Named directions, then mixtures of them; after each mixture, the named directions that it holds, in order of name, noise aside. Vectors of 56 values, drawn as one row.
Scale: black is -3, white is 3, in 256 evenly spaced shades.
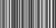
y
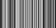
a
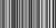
y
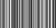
y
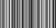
y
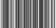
a, y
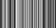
a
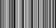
a, y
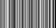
a, y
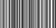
y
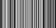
a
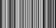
a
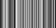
a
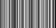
a, y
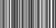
y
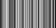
a, y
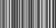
y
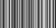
y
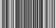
a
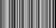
a, y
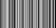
a, y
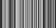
a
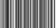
a, y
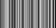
a, y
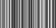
y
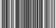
a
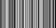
a, y
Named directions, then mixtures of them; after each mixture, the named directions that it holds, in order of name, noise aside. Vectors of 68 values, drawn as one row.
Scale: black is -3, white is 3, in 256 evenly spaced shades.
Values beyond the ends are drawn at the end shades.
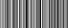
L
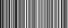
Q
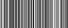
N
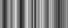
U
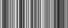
L, U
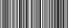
L, U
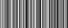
L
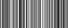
L, Q, U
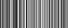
L, Q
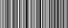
L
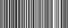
N, Q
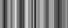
U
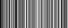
Q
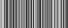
L, N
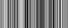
N, Q, U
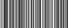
L, N, U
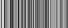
L, N, Q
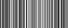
L, Q, U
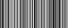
N
